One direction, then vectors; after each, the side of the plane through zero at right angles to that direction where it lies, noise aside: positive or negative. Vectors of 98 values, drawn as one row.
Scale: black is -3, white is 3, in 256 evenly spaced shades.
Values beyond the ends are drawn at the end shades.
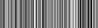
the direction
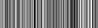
negative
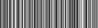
negative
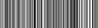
negative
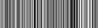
negative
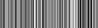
positive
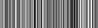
negative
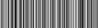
positive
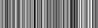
negative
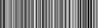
positive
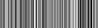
positive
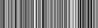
positive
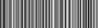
positive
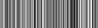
negative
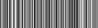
negative
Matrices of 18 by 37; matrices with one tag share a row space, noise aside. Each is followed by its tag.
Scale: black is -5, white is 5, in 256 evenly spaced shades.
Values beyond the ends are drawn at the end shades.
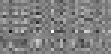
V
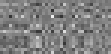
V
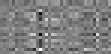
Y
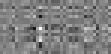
Y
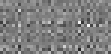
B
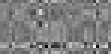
Y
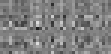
V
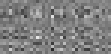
V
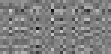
V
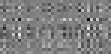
B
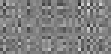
B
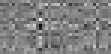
Y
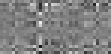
Y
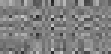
V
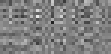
V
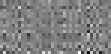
B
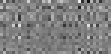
B
